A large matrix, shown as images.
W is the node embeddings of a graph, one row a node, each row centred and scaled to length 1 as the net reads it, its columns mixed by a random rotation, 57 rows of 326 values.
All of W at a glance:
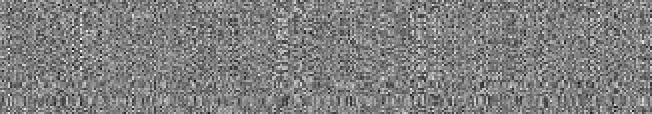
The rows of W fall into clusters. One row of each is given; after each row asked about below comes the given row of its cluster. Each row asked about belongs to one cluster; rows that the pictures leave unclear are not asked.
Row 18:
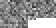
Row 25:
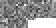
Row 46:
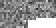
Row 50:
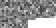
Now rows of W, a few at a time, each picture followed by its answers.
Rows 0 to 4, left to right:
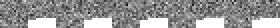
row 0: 18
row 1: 50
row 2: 46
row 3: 50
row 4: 18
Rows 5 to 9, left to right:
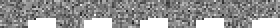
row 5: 18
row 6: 25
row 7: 46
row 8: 46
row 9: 25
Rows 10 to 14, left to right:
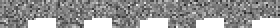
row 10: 25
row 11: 46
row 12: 25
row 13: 18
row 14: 46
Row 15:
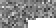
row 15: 25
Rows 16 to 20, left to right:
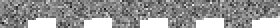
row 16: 25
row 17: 25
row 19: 25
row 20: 50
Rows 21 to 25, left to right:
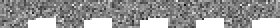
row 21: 50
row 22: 25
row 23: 46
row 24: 18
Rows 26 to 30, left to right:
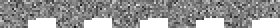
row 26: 18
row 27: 50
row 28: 25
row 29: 46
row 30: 25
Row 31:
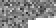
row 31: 50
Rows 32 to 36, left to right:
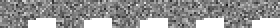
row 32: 18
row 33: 25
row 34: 25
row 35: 50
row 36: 46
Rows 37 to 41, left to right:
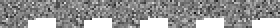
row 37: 25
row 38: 46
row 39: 46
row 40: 50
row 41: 18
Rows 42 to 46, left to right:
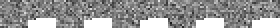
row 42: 18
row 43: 18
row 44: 46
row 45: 25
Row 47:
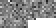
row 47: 18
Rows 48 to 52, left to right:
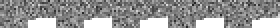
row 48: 50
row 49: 50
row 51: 50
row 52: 50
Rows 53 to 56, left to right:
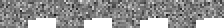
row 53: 46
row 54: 18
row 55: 46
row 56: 18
